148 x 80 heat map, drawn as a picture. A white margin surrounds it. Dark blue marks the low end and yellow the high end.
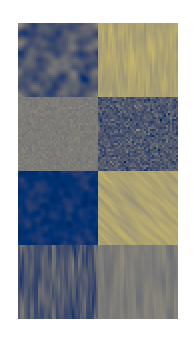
The table splits into 4 rows of 2 panels. Panel 1,1: low, blotchy. Panel 1,2: high, streaked downward, faint in contrast. Panel 2,1: middling, fine-grained, faint in contrast. Panel 2,2: low, fine-grained. Panel 3,1: very low, blotchy, faint in contrast. Panel 3,2: high, slanting down to the right, faint in contrast. Panel 4,1: low, streaked downward. Panel 4,2: middling, streaked downward, faint in contrast.
